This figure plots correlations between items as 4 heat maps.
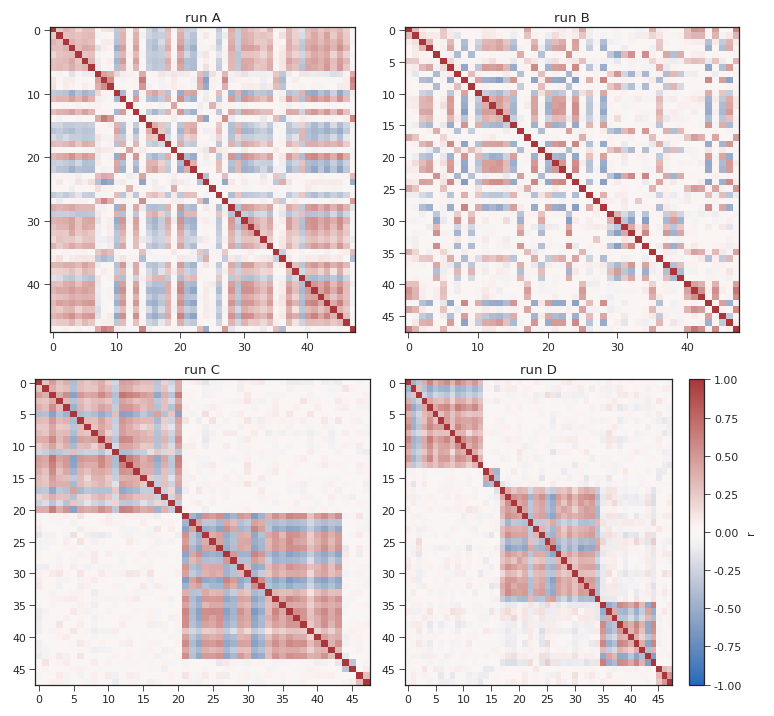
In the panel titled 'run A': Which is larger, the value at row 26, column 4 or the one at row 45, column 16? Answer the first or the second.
the first
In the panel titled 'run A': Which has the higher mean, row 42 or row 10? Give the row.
42
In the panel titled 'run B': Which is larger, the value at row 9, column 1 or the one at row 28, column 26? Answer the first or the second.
the second
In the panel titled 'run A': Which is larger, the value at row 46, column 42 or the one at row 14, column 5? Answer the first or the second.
the first
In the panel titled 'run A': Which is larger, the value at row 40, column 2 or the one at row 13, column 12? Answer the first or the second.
the first
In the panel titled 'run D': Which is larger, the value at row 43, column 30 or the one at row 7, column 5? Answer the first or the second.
the second
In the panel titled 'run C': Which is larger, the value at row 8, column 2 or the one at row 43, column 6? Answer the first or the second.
the first
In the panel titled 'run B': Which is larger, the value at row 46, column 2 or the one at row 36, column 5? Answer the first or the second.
the first
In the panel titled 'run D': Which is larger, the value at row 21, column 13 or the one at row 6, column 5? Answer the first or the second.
the second
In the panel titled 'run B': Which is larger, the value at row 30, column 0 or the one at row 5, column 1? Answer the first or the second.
the second
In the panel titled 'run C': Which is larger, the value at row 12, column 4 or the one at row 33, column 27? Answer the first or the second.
the first
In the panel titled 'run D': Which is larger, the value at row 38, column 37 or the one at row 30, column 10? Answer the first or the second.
the second
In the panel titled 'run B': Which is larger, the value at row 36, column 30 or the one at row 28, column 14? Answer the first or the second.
the first
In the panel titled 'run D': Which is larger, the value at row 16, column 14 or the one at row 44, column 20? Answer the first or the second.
the second
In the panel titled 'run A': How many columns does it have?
48
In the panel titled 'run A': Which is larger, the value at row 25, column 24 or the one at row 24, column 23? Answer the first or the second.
the first
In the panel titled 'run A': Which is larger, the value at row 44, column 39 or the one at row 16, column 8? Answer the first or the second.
the second
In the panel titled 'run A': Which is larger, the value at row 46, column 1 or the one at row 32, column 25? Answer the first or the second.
the first
